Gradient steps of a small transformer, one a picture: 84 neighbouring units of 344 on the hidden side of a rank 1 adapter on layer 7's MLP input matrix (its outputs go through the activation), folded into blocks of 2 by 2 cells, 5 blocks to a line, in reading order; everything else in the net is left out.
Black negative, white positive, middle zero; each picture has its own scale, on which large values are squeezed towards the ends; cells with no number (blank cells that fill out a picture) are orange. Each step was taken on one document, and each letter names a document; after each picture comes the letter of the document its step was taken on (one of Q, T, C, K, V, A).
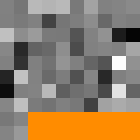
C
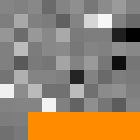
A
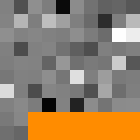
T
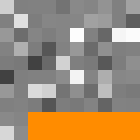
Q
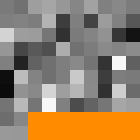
C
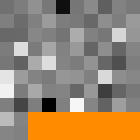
Q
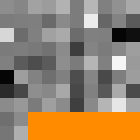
C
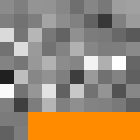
A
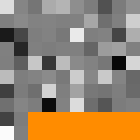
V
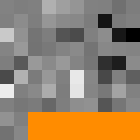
A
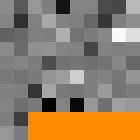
T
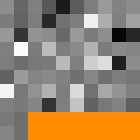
A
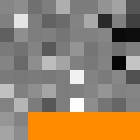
Q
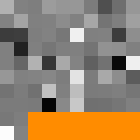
V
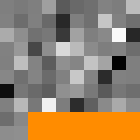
C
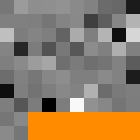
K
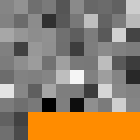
T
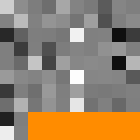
V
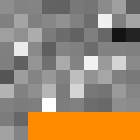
A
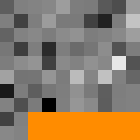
Q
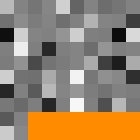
K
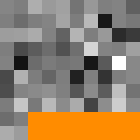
C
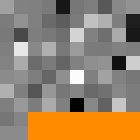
Q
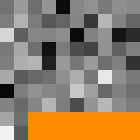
Q
